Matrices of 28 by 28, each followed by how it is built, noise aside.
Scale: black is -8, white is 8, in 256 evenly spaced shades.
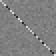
diagonal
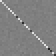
diagonal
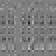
low rank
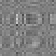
low rank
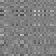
low rank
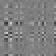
low rank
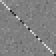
diagonal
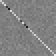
diagonal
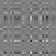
low rank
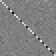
diagonal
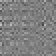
low rank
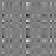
low rank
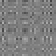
low rank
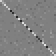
diagonal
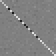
diagonal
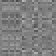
low rank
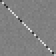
diagonal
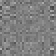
low rank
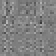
low rank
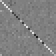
diagonal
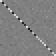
diagonal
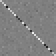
diagonal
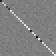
diagonal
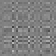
low rank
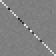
diagonal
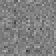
low rank
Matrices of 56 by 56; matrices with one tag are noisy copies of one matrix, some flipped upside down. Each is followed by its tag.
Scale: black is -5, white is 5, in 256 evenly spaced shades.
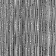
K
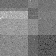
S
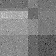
S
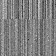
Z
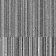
Z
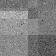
S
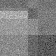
S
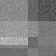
S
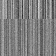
Z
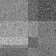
S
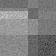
S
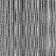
K
